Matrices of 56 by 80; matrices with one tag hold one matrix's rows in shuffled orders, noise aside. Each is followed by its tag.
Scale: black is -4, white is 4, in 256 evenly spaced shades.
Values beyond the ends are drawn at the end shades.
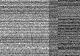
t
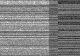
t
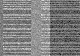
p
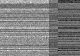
t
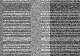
p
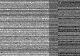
t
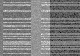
p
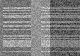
p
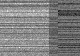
t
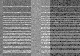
p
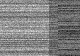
t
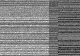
t
